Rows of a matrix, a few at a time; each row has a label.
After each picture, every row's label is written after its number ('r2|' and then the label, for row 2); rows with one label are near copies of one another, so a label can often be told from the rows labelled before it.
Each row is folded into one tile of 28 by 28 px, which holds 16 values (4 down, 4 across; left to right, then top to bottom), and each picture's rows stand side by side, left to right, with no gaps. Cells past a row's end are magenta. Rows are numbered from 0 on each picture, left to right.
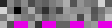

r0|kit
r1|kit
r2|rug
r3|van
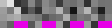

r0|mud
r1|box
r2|kit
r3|kit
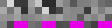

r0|mud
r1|mud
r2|rug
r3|rug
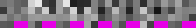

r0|rug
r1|mud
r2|mud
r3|kit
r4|kit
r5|kit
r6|rug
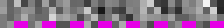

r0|van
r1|van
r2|rug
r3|kit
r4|box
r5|mud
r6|box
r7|mud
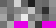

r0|van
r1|kit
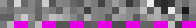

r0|van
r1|van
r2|rug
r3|rug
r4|rug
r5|mud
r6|kit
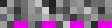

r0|kit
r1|mud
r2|box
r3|kit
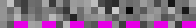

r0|mud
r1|van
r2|box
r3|mud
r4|kit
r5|rug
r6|kit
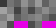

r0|kit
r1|rug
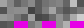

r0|rug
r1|box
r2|van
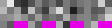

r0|mud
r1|kit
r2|kit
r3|van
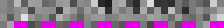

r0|van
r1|rug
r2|rug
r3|mud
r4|mud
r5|mud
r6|kit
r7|van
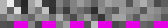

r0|mud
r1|mud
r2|box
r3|box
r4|rug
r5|rug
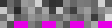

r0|kit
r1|mud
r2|kit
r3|van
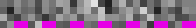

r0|box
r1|box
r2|rug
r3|mud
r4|rug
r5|kit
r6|box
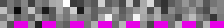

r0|kit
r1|kit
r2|mud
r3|van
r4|van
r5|mud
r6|van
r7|box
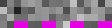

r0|kit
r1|rug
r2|van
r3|rug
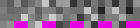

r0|van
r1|van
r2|rug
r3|kit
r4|kit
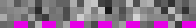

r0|rug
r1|box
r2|van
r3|mud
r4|van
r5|mud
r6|kit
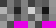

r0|kit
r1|kit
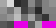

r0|mud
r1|box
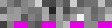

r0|rug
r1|mud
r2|van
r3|van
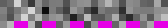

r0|van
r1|kit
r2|box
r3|box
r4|box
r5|van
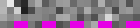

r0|mud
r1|rug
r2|rug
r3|van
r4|rug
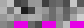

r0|mud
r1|rug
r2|van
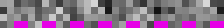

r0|rug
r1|van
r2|kit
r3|mud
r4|van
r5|kit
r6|rug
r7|mud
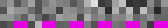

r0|rug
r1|box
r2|rug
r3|mud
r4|mud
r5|kit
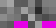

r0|rug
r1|box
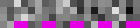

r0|van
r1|rug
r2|mud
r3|box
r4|kit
